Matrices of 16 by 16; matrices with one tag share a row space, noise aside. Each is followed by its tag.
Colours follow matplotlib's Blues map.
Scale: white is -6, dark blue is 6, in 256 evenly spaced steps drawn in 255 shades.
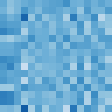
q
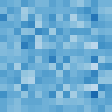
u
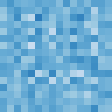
u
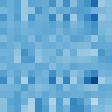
u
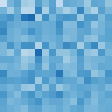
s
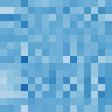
q
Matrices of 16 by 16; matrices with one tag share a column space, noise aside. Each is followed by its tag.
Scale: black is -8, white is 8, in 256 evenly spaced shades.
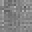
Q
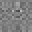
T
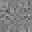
T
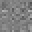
T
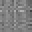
Q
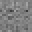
T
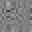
T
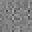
T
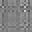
Q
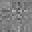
T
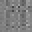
Q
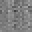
Q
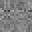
T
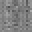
Q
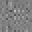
T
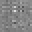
Q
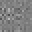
T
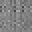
Q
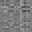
Q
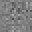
T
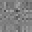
T
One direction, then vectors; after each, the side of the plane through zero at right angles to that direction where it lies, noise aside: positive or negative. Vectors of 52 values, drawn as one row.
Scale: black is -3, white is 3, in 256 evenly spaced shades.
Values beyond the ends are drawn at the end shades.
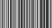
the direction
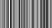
positive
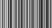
positive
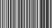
positive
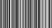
negative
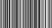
negative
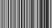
positive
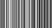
positive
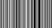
negative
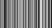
negative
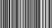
negative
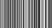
negative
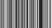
positive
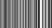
negative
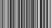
positive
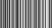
negative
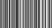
negative
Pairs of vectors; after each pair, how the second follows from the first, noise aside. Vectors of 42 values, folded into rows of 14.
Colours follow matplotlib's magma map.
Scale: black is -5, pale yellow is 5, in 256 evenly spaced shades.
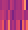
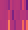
partly zeroed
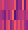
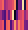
scaled up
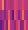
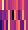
scaled up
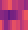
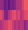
wrapped around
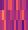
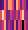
scaled up
